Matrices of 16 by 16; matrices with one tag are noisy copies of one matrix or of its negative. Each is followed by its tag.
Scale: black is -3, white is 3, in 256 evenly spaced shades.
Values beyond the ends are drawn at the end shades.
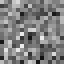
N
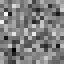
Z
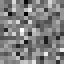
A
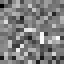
N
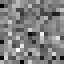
N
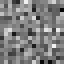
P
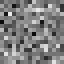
Z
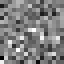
N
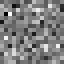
Z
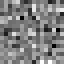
P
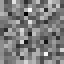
A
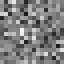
A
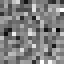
P
